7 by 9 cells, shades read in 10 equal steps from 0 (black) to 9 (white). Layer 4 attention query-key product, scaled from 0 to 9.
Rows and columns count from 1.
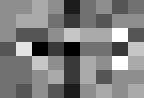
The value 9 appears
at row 3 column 8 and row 5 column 8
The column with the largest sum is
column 8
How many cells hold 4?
11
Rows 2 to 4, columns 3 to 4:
6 4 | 3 5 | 0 2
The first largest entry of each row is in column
3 2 8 2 8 4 7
